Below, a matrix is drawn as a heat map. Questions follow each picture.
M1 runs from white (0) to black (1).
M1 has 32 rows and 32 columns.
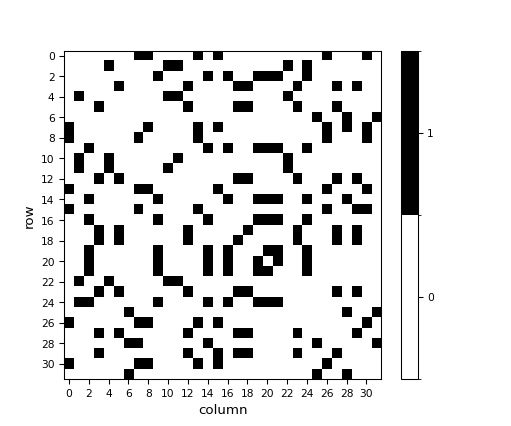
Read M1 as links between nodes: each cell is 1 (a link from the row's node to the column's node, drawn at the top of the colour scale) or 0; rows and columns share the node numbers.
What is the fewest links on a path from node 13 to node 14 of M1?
3
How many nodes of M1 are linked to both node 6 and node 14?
1
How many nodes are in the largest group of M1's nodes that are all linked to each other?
8
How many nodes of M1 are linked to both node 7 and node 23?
0
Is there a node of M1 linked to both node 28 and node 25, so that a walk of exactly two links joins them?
yes
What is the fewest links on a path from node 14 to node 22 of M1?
3
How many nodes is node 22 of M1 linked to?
4
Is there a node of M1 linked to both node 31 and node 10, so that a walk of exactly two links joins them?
no
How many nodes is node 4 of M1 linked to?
4
